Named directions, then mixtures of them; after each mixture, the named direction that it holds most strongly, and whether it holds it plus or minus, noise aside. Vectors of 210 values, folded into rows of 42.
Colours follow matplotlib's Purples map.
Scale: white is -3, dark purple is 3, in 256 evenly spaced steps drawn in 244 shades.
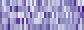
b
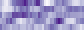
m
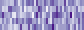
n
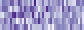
n, minus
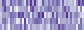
b, minus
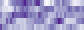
m, plus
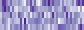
b, minus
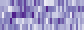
n, minus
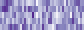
n, minus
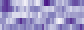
m, minus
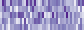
b, minus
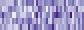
n, plus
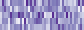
b, minus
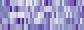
b, plus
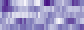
m, minus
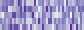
n, minus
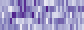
n, minus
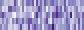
n, plus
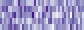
n, minus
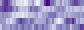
m, minus
